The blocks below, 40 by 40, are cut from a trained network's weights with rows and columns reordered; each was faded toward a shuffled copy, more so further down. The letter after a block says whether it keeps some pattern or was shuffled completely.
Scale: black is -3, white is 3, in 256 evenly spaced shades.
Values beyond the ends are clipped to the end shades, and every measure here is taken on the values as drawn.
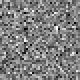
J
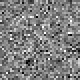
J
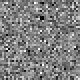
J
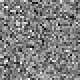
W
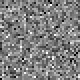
W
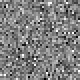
W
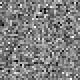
W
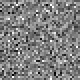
J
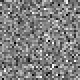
J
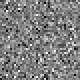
J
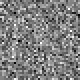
J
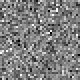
W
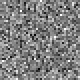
W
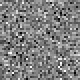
J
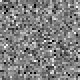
J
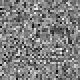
J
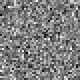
W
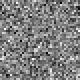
J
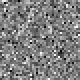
W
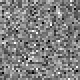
J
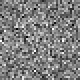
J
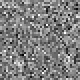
J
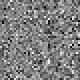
J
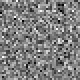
J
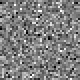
J
